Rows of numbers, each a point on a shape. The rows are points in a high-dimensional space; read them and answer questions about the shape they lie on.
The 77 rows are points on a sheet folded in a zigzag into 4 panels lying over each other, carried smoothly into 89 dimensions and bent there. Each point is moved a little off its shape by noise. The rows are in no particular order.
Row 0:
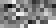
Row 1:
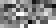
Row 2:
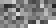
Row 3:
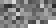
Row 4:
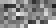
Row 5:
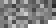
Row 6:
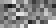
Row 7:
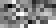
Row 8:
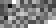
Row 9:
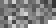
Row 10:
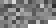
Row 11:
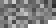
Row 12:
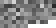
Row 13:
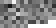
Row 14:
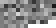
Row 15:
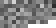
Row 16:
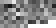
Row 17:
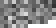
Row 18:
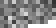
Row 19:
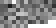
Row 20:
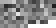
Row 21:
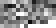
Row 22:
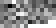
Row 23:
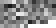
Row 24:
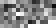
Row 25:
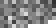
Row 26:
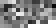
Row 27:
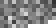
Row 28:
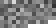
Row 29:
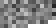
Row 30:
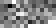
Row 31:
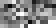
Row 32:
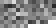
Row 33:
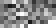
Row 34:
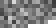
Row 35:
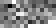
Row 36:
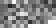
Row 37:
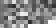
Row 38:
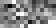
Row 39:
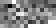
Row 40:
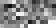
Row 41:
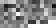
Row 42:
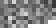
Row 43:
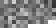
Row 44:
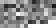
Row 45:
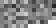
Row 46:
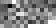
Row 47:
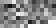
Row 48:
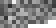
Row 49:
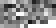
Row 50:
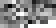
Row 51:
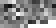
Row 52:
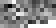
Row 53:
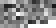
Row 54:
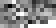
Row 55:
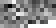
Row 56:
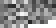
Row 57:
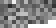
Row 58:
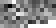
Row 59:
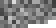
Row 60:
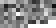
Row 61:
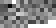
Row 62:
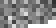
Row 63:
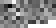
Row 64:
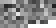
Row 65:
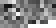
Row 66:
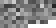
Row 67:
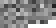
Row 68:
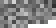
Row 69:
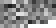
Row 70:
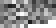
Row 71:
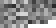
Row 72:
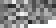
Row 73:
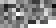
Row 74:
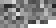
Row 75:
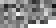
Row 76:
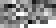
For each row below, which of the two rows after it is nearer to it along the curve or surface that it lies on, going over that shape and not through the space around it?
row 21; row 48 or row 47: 47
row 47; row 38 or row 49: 49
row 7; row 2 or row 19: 19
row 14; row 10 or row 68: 10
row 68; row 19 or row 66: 19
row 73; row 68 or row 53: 53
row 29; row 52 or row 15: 15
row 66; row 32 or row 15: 15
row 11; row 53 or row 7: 53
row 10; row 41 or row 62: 41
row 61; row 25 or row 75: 25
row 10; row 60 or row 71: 60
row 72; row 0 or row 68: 0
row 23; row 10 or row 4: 4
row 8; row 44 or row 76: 76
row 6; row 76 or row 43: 76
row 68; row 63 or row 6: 63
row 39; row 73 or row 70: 70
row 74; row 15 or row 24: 15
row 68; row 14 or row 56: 14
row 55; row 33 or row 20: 33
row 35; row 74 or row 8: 8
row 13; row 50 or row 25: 25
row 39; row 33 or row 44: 33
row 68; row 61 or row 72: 61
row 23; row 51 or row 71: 71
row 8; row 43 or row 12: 43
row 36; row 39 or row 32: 39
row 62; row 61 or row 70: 61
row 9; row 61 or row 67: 61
